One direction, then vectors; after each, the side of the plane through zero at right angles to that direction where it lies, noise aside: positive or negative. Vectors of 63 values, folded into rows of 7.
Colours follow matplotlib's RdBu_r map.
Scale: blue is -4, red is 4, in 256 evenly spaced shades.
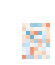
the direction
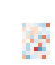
positive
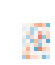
negative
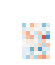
negative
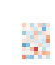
positive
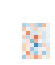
negative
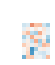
negative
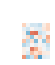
positive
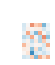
negative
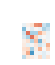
negative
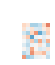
positive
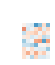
positive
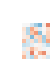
positive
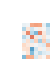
negative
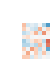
positive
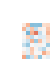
positive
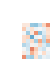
positive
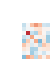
negative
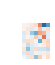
negative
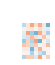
negative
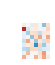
positive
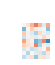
negative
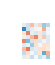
negative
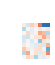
negative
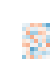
negative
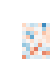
positive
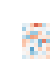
negative
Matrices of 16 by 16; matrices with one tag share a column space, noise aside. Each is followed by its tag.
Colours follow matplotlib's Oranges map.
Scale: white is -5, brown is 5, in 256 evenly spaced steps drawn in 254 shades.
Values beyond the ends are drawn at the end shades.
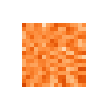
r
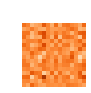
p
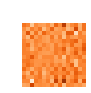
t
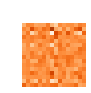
t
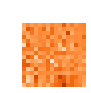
r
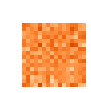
r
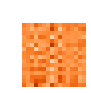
r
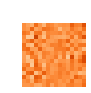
p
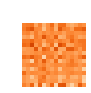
r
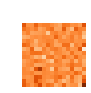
r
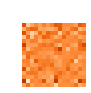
t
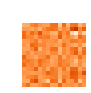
t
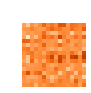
p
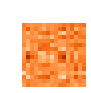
p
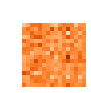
p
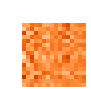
p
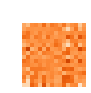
r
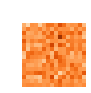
p
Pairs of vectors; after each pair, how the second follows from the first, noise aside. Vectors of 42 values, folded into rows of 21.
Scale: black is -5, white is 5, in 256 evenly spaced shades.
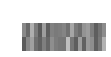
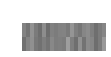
shrunk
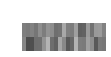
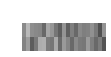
shuffled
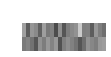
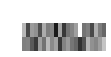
scaled up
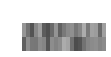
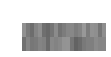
shrunk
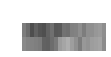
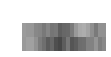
wrapped around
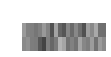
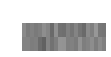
shrunk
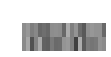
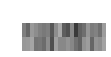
shuffled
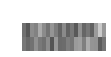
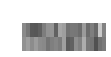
shuffled
